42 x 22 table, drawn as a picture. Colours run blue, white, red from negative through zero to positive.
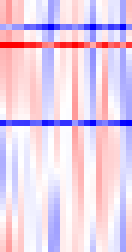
The ninth with the highest average is the top left. Rows 5, 8 and 21 stand out from the rest. A few values lie far out on both sides of the bulk.
